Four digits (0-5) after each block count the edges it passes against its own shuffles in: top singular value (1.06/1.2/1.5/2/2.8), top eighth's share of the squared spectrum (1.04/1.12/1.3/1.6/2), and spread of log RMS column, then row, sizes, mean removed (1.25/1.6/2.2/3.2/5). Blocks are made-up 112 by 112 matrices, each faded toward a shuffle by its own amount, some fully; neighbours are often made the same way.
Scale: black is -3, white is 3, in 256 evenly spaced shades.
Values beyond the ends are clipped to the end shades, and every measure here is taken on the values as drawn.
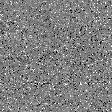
3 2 0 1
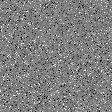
0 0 0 0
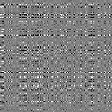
5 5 4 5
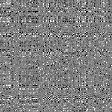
5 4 3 3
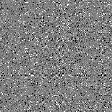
4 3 2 2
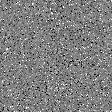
2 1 0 0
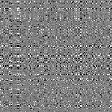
5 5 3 4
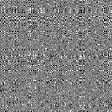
5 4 3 3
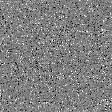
2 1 0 0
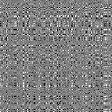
5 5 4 4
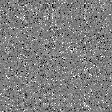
3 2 2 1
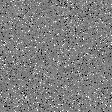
0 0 0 0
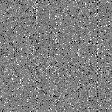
4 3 2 1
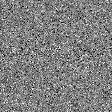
0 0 0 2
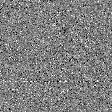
1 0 0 1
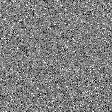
0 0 0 1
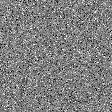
0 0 0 0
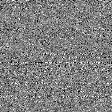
1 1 0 3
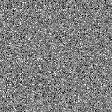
4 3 1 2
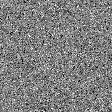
2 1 0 0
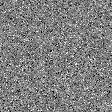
0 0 0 0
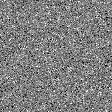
2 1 0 0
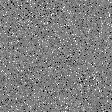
0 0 0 0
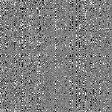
2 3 4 3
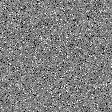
1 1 0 0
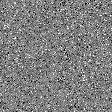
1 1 0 0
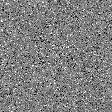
1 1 0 0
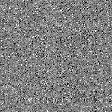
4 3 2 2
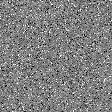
0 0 0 0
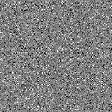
4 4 2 2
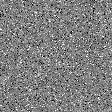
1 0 0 0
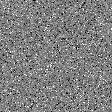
0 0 0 0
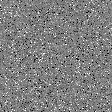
0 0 0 0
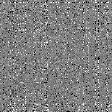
2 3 3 3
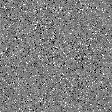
1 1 1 1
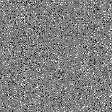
1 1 2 1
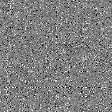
2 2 2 2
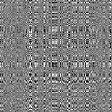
5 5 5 4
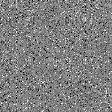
3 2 2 0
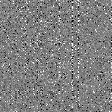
4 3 2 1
